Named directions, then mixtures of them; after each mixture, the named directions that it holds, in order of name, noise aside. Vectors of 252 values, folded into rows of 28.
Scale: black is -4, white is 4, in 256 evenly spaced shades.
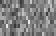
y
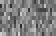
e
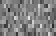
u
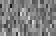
e, u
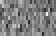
e, y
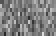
e, u, y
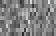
y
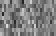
e, y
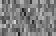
e, u, y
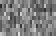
e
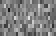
u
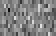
u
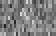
e, u, y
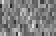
e, u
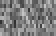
e, y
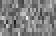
e, u, y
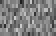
u, y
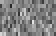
e, u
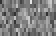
u, y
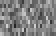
e, y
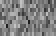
y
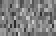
e, u, y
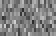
e, u, y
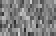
e, u, y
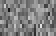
e, u, y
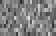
u, y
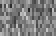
e, y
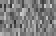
e, y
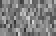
e, u, y
